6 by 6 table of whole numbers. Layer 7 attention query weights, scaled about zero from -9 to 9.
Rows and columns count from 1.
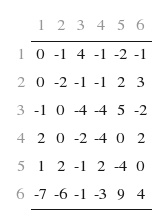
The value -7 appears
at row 6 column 1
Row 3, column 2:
0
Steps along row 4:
down down down up up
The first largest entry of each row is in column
3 6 5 1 2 5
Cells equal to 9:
1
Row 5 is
1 2 -1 2 -4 0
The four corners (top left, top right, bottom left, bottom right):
0 -1 -7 4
